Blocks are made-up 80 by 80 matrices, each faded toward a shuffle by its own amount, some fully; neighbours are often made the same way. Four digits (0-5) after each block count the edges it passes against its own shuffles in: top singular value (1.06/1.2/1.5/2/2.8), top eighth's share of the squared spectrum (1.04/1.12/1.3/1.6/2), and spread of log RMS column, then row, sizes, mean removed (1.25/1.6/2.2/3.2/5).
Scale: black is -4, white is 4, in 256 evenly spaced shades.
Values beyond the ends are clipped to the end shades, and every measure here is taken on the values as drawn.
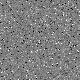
0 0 0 0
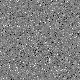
0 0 0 0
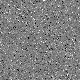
1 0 0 0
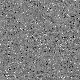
2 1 0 0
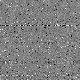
4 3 1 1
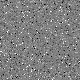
0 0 0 0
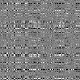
5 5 3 4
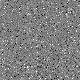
2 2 0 1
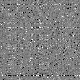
4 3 1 2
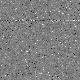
3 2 0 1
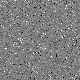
1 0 0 0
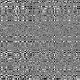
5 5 3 4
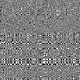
5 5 2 4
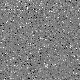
2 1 0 1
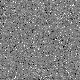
2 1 0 0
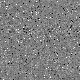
2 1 0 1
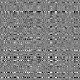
5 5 3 4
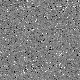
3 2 0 1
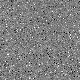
1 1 0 0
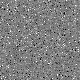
0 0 0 0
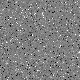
0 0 0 0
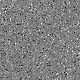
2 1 0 0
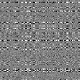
5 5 3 4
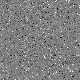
2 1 0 0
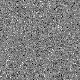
3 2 1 0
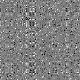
4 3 2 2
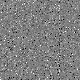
3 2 1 0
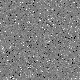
2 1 0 0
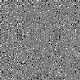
4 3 2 1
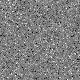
0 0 0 0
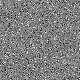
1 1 0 0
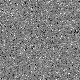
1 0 0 0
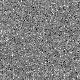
2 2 0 0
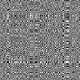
5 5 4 3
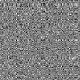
4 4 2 3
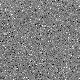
0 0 0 0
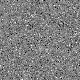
2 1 0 0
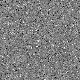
2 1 0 0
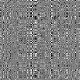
5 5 4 3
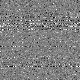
2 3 0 3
